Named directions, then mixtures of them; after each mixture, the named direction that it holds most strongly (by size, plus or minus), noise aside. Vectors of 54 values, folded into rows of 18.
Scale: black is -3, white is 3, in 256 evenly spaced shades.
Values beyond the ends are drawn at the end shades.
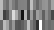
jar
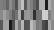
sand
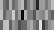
jar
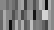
sand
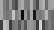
jar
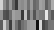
jar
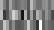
jar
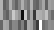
jar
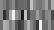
jar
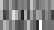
jar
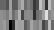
sand
